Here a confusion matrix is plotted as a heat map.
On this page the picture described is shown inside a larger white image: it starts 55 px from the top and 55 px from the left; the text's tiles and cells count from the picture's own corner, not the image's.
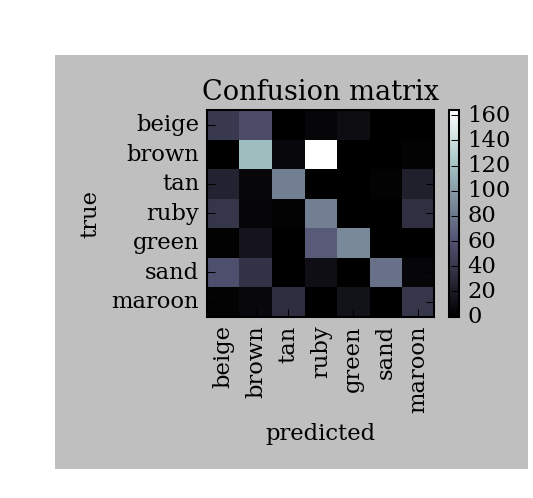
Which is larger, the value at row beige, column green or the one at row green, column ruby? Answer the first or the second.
the second
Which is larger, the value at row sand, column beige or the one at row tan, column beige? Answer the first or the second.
the first
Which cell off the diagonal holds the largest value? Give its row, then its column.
brown, ruby
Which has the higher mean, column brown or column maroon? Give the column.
brown
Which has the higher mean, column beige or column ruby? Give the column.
ruby
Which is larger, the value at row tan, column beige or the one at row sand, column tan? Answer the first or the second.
the first
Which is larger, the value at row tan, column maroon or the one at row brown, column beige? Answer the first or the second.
the first
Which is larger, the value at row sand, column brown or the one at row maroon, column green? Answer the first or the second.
the first
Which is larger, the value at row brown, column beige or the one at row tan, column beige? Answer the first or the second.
the second
